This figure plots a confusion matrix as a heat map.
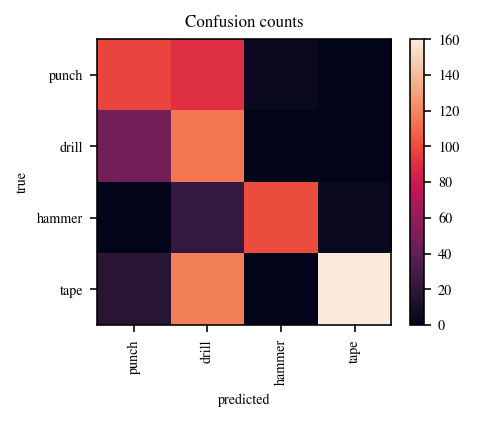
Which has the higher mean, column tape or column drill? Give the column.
drill
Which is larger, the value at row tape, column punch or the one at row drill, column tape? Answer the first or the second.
the first
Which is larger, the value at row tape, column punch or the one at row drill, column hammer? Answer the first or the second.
the first
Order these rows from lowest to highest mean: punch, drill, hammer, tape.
hammer, drill, punch, tape
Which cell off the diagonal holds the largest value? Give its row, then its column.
tape, drill
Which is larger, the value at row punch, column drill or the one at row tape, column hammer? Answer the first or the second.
the first
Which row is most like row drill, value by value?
punch
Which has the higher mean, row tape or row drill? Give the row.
tape
